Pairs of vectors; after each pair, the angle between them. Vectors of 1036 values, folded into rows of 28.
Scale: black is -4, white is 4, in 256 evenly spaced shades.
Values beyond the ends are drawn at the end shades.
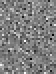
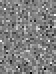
orthogonal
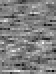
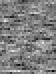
nearly parallel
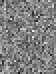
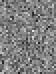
nearly parallel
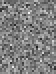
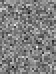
nearly opposite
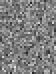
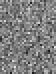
nearly parallel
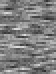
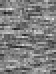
nearly opposite
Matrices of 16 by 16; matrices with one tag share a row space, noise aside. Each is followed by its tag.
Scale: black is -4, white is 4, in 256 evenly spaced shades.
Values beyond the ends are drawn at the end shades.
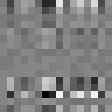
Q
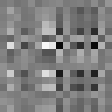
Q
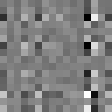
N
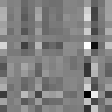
N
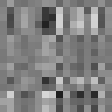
Q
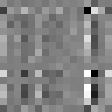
N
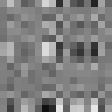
Q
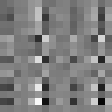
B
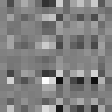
Q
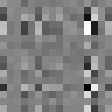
N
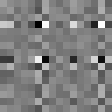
B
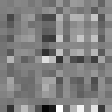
Q
